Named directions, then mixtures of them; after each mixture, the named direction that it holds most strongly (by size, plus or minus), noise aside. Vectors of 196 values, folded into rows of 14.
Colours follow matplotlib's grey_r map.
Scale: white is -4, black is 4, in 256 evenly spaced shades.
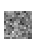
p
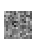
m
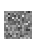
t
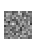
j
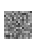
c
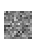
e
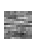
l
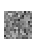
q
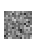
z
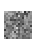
q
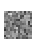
q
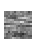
l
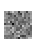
j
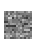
t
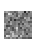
q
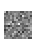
e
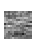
l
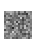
p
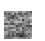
l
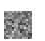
p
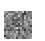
q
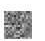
t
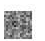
m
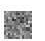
z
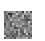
q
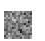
z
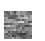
l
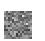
e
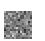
q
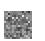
t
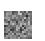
j
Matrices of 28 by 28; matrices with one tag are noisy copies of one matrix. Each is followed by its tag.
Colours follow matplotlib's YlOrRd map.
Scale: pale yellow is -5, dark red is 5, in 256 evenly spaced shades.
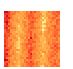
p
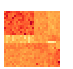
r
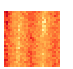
p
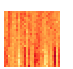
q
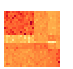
r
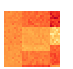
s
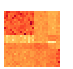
r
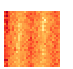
p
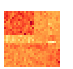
r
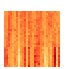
q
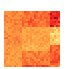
s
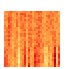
q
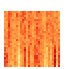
q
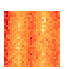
p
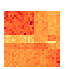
r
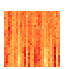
q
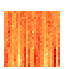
q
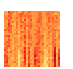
q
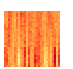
q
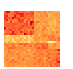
r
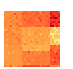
s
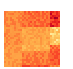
s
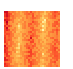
p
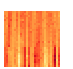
q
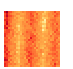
p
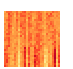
q
